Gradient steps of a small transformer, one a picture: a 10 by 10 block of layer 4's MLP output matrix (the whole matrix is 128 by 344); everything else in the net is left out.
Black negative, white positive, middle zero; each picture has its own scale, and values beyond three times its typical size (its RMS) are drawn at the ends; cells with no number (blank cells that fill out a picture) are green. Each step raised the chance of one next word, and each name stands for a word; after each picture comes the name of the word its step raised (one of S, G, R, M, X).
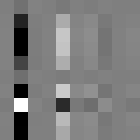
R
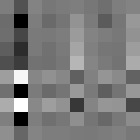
R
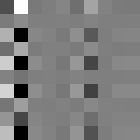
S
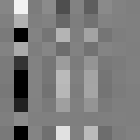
S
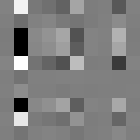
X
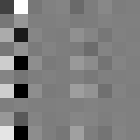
S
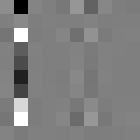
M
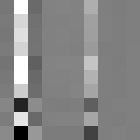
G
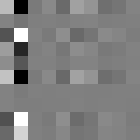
M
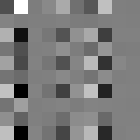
S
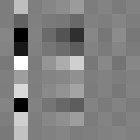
X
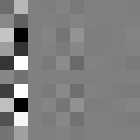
X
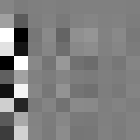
X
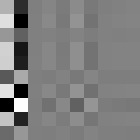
R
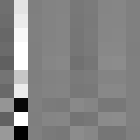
G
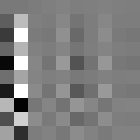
G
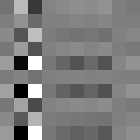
S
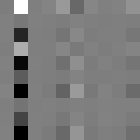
S
